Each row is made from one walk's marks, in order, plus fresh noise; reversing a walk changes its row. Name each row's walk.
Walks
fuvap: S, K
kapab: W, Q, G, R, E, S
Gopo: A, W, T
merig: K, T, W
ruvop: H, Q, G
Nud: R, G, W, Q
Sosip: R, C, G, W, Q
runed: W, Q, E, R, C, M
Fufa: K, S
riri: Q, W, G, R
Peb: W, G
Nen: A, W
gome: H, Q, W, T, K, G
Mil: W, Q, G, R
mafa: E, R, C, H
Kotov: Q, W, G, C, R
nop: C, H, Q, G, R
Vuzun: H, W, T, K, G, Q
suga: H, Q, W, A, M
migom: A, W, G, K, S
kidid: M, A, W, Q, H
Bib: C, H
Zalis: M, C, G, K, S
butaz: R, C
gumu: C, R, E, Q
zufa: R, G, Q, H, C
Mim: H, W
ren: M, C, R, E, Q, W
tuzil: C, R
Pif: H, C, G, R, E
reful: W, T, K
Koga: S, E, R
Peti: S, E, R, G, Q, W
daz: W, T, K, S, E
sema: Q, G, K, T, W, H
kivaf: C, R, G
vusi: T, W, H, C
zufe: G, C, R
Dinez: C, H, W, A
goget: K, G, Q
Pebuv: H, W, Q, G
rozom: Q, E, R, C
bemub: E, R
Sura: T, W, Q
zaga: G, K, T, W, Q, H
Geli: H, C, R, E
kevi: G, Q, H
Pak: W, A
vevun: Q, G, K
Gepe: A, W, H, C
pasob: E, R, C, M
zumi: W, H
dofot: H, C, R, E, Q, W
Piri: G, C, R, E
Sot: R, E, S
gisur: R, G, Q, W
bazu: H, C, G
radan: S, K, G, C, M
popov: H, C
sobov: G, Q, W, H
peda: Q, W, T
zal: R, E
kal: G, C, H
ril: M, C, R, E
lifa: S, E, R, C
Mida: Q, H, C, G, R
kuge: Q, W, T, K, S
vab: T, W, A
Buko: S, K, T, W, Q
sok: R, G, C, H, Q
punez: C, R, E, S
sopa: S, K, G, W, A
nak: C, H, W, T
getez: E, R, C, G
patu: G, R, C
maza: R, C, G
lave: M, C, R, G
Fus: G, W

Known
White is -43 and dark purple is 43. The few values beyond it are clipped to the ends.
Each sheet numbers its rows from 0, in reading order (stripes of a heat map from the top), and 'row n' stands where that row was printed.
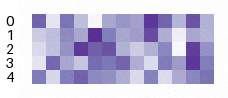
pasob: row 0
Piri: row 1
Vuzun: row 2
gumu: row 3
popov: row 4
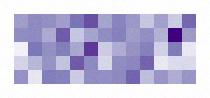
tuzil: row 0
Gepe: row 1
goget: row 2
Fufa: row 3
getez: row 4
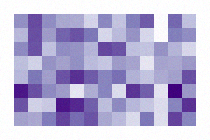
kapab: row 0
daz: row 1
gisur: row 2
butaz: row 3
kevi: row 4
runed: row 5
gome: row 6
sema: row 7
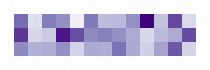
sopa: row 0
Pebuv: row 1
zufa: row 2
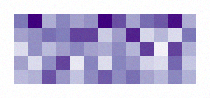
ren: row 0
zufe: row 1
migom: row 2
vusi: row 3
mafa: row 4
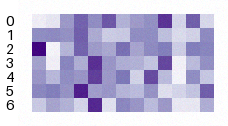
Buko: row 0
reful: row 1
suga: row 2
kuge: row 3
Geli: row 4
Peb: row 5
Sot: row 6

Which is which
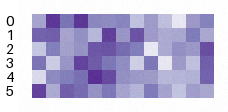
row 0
zumi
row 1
nop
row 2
Bib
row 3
bazu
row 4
kal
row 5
riri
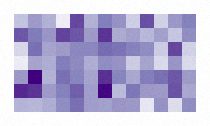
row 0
punez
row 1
Mim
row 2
ril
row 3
Nud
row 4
Nen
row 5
dofot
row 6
maza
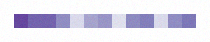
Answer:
Pak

